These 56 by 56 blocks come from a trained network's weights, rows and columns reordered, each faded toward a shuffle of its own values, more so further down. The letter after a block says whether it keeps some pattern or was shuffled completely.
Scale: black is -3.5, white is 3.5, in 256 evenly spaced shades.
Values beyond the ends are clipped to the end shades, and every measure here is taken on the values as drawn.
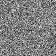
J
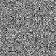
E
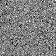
J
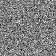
J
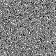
J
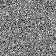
J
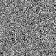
E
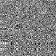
E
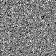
J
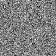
E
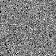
E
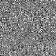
E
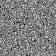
J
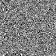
E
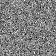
J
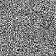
E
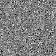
E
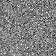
J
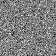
J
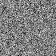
J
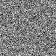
J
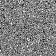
J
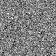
J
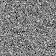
J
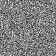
J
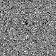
E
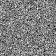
J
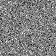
J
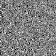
E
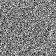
J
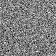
J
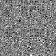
E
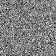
J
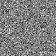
E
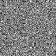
E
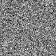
E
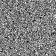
J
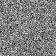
E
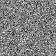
J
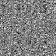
E
